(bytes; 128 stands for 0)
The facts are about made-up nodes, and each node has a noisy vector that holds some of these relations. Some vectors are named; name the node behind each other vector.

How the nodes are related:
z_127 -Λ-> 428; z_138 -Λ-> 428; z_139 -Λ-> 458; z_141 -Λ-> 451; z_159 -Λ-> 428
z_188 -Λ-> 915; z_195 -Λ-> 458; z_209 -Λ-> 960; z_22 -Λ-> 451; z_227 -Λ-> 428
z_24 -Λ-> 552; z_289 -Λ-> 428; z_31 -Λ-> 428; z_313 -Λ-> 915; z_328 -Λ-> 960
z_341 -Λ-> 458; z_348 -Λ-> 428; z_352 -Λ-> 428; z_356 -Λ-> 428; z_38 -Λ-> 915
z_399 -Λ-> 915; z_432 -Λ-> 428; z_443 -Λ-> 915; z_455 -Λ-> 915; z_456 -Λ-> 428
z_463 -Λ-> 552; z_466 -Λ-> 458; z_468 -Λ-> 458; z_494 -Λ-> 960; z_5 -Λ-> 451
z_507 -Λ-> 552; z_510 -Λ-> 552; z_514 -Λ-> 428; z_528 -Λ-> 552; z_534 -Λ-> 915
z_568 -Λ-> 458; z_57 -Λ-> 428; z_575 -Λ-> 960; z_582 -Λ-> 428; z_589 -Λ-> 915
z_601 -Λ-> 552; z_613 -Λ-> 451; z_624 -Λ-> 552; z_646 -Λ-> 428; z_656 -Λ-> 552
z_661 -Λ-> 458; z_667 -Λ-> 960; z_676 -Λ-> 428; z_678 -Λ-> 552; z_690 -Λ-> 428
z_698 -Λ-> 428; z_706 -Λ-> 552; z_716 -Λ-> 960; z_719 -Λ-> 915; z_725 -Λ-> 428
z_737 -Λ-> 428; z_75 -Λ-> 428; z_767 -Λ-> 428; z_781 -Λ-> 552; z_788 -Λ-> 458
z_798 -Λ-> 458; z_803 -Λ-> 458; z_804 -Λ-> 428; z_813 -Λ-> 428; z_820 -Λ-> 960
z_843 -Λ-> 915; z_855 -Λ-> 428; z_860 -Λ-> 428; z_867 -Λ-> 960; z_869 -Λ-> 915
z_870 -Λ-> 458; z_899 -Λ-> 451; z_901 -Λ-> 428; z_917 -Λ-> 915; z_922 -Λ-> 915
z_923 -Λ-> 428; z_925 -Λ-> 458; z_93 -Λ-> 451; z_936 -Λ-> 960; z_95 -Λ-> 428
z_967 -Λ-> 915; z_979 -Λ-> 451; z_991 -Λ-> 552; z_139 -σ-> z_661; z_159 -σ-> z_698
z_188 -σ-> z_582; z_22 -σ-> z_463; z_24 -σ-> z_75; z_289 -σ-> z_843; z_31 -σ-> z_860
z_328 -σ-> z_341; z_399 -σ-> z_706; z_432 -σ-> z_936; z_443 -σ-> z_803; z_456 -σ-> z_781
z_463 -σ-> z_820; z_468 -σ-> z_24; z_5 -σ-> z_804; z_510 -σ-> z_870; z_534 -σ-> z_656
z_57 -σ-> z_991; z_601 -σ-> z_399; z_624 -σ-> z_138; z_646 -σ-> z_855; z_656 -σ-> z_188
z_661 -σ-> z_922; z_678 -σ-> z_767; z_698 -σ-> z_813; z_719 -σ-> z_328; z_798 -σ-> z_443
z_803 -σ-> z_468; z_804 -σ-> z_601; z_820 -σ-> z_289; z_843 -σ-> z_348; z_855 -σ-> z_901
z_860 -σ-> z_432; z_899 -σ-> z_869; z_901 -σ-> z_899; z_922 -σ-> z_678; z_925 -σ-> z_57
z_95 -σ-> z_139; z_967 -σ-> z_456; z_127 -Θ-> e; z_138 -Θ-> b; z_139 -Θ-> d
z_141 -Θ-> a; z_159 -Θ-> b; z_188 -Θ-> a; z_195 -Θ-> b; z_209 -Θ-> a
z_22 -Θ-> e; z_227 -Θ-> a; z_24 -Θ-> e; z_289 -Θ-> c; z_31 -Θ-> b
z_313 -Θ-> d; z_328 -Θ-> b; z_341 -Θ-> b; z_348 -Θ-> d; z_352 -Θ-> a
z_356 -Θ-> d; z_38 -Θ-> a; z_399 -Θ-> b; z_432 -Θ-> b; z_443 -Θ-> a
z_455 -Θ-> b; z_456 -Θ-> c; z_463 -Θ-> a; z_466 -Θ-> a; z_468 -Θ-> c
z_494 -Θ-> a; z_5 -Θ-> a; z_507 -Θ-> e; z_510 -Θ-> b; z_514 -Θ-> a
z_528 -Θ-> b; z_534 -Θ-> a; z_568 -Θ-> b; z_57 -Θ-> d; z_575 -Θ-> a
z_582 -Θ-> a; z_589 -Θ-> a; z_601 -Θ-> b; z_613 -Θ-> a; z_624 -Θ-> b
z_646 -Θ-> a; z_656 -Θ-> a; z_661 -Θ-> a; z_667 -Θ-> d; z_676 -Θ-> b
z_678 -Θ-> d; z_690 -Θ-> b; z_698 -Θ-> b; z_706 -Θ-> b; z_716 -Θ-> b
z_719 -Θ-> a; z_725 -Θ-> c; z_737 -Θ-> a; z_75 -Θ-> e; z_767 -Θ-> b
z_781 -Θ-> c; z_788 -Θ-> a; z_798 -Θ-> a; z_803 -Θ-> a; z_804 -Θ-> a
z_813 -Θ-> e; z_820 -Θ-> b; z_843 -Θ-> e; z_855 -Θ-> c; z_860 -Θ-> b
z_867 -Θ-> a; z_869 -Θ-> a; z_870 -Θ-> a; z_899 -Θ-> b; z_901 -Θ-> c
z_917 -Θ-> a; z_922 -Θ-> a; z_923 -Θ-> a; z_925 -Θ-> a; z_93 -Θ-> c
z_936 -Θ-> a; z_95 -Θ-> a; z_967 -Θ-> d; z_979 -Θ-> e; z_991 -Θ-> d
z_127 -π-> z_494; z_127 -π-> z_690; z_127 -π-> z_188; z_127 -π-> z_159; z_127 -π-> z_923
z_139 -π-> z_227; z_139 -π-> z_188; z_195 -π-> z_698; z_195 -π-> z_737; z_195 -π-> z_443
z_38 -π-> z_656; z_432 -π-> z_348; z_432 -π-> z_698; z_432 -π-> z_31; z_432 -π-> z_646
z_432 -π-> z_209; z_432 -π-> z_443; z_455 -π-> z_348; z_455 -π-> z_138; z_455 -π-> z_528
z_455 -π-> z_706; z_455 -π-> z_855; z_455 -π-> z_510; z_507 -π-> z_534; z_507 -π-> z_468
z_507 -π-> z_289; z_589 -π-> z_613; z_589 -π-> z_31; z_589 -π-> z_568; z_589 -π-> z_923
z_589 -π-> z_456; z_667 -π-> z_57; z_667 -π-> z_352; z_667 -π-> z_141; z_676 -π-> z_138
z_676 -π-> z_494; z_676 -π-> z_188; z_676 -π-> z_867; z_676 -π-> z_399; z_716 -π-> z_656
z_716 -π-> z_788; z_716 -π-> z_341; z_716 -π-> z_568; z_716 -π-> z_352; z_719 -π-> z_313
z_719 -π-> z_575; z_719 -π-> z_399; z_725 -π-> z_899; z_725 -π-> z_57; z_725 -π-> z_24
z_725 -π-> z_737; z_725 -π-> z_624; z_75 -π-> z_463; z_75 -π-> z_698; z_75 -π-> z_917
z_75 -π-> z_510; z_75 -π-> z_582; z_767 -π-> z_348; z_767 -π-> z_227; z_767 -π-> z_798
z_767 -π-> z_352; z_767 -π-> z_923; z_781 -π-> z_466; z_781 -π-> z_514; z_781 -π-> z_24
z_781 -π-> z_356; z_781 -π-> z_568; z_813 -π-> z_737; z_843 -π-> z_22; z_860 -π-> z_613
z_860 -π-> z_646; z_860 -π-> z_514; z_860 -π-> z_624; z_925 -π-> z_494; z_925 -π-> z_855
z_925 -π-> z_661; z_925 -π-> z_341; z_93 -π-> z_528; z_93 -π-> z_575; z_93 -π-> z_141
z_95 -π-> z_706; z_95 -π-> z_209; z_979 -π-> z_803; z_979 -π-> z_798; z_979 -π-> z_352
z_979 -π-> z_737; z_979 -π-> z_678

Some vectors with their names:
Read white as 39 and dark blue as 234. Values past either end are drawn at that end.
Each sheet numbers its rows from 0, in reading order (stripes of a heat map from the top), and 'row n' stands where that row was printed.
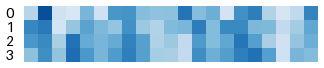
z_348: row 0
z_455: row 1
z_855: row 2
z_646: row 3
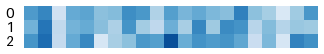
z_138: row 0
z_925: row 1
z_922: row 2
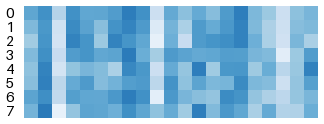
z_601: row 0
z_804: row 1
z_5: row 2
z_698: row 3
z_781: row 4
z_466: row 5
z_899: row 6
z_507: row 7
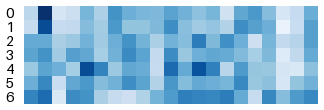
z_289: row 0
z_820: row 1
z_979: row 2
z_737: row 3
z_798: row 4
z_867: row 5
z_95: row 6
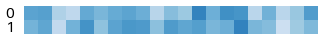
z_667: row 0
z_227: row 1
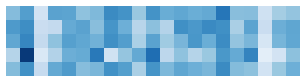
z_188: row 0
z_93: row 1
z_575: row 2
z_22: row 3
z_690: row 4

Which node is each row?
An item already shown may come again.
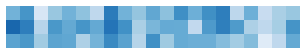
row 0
z_676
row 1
z_706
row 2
z_737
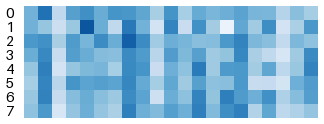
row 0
z_534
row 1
z_24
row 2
z_399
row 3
z_341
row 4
z_781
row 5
z_656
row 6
z_860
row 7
z_127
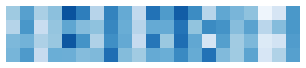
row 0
z_443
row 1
z_589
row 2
z_803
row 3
z_195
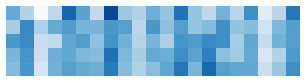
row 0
z_75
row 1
z_568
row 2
z_93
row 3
z_195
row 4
z_432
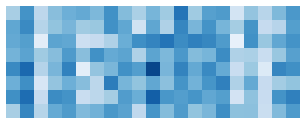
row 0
z_716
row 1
z_725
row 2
z_139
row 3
z_352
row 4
z_678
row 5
z_676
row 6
z_661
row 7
z_568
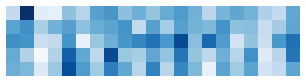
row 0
z_843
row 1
z_57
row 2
z_767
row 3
z_75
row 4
z_468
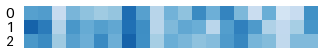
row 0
z_813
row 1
z_706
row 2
z_399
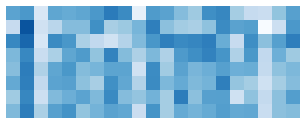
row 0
z_869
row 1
z_463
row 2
z_95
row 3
z_719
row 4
z_624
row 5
z_494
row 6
z_38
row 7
z_624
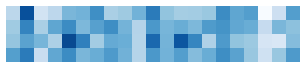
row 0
z_463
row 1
z_31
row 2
z_798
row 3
z_209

